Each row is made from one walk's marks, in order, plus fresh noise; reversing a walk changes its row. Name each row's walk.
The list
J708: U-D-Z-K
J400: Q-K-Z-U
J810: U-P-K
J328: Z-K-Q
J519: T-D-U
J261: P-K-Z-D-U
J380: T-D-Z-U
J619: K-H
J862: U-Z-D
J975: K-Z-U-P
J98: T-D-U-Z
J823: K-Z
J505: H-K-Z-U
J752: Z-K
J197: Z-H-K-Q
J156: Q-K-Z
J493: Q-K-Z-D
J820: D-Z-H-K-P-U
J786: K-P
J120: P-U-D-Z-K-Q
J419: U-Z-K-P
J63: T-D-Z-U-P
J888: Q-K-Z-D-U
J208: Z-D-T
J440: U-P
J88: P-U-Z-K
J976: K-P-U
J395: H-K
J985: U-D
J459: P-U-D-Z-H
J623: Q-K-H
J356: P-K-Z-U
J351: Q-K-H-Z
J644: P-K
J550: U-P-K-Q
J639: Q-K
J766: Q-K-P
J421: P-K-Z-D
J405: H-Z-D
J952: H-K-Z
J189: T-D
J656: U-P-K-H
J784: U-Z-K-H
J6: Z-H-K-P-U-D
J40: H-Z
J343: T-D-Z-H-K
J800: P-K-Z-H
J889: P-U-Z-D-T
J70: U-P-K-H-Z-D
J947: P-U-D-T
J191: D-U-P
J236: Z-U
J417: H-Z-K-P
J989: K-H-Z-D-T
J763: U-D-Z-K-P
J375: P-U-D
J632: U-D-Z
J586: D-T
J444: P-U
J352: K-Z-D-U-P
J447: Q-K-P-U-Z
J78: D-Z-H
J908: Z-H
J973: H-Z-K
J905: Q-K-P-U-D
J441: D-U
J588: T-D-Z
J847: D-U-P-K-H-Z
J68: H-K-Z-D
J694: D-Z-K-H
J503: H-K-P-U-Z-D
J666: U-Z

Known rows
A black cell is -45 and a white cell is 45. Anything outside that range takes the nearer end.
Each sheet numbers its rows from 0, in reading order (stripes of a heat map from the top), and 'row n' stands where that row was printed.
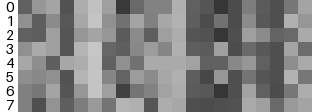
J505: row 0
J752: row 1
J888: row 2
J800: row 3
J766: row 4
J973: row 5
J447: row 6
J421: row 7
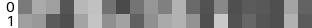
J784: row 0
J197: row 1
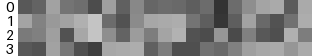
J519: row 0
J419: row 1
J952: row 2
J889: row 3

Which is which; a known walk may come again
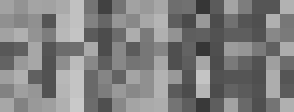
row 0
J975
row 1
J973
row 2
J656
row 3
J380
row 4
J40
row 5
J623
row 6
J694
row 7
J419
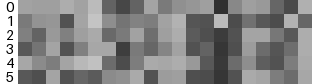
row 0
J440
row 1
J351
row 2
J6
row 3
J666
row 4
J810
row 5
J862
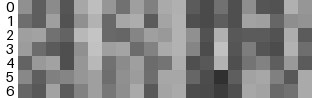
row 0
J752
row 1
J70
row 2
J395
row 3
J328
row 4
J78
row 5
J905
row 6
J503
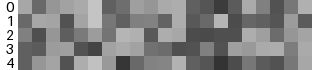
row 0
J763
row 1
J908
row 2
J421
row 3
J947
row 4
J505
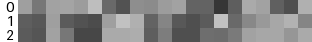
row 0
J352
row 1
J989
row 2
J889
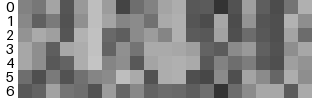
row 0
J447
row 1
J156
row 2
J800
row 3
J766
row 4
J550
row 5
J493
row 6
J519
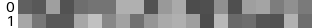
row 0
J405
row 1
J639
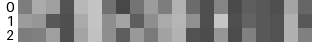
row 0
J784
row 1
J197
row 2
J952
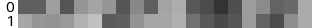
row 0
J888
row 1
J417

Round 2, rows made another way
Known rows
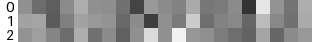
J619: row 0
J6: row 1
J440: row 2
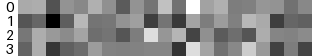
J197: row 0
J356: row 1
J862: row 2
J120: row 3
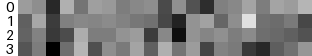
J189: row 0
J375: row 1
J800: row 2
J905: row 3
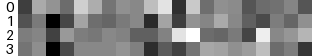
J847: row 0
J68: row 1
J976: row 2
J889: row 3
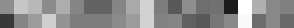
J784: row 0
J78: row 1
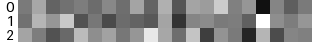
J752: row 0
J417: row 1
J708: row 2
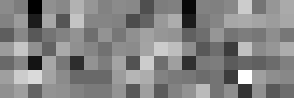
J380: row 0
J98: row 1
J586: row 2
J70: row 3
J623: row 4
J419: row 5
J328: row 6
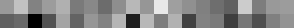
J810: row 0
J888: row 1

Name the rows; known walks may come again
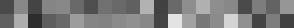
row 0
J395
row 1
J120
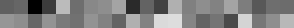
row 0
J261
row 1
J786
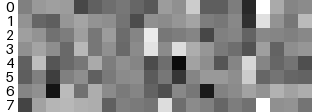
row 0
J975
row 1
J619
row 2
J985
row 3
J440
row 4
J459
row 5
J644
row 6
J519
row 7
J694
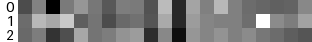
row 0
J952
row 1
J417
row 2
J800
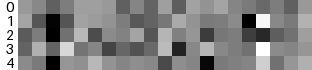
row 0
J908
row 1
J989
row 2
J905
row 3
J973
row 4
J380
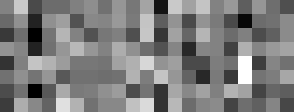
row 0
J236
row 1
J766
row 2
J505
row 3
J343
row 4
J820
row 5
J352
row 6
J356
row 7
J847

